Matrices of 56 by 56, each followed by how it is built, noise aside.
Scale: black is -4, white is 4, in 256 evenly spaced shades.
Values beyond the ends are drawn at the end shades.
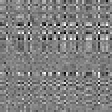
low rank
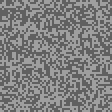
noise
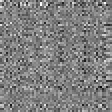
low rank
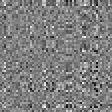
low rank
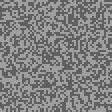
noise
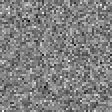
noise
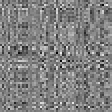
low rank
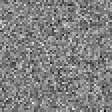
noise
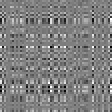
low rank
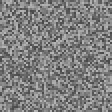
noise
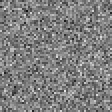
noise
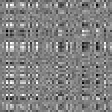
low rank
